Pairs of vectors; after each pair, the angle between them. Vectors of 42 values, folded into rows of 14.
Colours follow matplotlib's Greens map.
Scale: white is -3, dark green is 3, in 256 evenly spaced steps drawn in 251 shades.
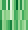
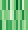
nearly parallel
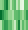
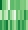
orthogonal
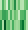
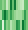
partly aligned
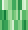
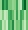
nearly opposite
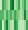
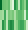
nearly opposite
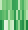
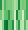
nearly opposite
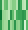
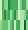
nearly opposite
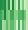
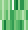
partly opposed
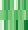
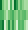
nearly opposite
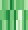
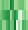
nearly parallel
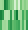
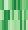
nearly opposite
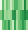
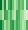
nearly opposite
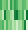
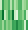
nearly opposite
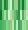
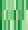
partly aligned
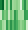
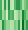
partly opposed
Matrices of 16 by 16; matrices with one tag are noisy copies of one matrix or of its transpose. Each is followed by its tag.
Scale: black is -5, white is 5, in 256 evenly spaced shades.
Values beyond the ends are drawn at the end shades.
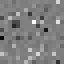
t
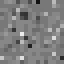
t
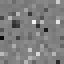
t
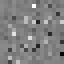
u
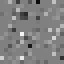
t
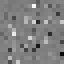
u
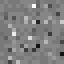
u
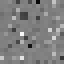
t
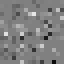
u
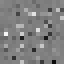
u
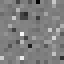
t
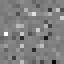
u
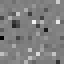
t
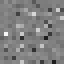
u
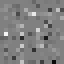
u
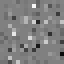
u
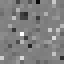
t
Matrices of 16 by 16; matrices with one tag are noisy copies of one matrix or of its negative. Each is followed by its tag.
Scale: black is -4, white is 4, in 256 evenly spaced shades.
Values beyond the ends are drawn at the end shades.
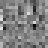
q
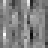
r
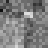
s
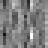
r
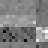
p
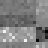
p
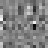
q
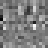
q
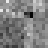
s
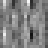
r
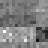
p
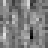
r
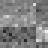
p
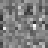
q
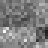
p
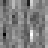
r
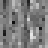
r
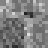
s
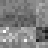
p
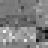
p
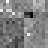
s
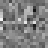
q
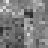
s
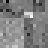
s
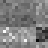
p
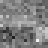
p
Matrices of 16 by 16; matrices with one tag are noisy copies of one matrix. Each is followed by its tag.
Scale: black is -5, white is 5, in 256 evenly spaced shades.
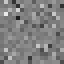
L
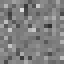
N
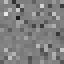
L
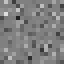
L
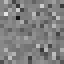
L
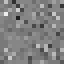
L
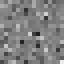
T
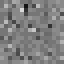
N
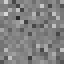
L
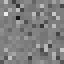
L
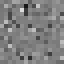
N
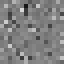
N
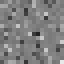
T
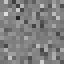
L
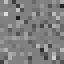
L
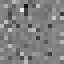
N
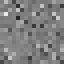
L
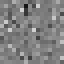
N
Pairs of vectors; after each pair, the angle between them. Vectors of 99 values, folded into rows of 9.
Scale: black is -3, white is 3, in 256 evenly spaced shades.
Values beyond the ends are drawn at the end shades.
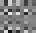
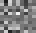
nearly parallel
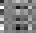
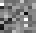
partly opposed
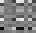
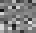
partly opposed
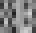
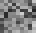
orthogonal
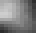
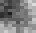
nearly opposite
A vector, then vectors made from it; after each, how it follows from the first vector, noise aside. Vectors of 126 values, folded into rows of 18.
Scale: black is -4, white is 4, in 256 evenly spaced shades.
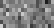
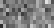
negated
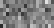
negated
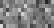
copied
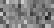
wrapped around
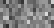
reversed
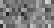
negated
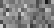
copied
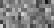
copied
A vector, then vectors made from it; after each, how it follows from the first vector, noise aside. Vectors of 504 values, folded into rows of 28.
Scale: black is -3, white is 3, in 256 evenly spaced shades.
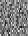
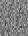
shrunk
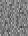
shrunk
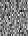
wrapped around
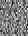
wrapped around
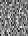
negated
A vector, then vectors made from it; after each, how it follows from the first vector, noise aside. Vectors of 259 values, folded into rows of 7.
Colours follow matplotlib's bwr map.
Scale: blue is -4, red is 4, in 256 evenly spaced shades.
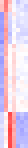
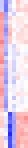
negated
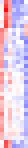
wrapped around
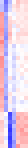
negated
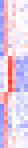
wrapped around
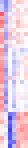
negated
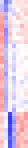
negated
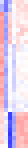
negated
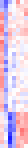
negated
